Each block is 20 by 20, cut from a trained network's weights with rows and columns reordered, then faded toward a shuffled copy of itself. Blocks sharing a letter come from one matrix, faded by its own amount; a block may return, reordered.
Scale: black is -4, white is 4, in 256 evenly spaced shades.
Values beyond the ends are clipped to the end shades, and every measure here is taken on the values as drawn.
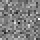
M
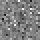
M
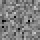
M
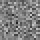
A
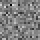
A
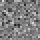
A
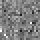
M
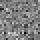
A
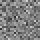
A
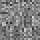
A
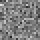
M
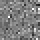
M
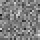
A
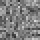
A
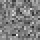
A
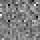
M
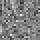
A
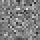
M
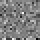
A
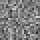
A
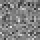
A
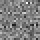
A
